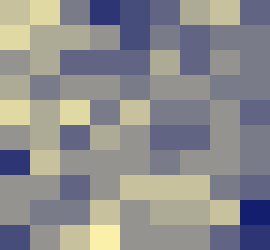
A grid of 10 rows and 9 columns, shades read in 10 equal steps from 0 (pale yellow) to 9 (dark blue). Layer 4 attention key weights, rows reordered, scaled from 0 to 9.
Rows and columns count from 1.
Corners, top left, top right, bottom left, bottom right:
2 6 7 8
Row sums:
40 39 43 39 32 41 40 35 37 39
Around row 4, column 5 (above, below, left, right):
6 2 4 4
